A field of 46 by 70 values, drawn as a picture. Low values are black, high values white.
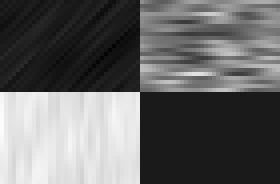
It is made of 2 by 2 panels. Panel 1,1: very low, slanting up to the right, faint in contrast. Panel 1,2: middling, streaked across, strong in contrast. Panel 2,1: very high, streaked downward, faint in contrast. Panel 2,2: very low, flat.
